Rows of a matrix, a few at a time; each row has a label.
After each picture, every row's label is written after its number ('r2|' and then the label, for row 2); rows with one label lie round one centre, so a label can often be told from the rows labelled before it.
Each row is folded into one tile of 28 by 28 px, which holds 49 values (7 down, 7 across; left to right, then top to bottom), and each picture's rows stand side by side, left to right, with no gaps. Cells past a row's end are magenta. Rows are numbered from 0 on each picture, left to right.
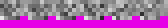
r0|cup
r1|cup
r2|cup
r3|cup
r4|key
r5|key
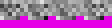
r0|cup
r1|cup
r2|cup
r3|cup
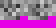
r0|cup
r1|cup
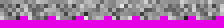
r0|cup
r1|cup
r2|cup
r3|key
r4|key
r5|key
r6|cup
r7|cup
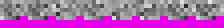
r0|cup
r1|cup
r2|key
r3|cup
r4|key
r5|key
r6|cup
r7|cup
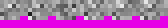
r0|key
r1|key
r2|cup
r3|key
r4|key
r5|key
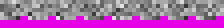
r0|cup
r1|key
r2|key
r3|cup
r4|key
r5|cup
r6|cup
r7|cup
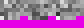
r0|key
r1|cup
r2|key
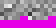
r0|key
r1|key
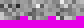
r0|cup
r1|key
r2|key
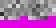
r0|key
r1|cup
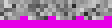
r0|key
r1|cup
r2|cup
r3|key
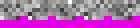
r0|cup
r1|key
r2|cup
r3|key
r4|cup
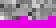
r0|cup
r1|key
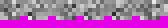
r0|cup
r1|key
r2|cup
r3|key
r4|key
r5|cup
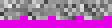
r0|key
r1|key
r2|cup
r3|cup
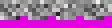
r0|cup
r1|cup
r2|key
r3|cup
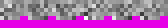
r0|key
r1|cup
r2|cup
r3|key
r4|cup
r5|key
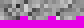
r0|cup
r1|key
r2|key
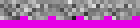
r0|cup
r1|key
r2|cup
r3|key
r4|key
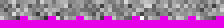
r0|cup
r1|cup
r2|key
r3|cup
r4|cup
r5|key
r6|key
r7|cup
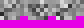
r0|key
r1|cup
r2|key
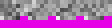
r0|cup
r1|key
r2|key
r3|cup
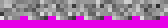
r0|key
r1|cup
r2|cup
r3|cup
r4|cup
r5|cup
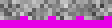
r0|cup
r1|key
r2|key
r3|cup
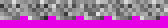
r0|cup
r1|cup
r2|cup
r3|cup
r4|cup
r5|cup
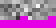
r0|cup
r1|key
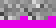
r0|key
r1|key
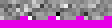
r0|cup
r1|key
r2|key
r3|key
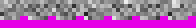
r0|key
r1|cup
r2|cup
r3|key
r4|cup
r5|cup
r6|key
